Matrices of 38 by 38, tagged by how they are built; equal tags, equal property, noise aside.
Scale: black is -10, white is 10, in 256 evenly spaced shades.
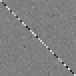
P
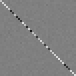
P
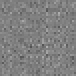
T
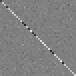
P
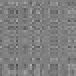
T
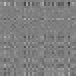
T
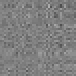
T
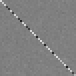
P
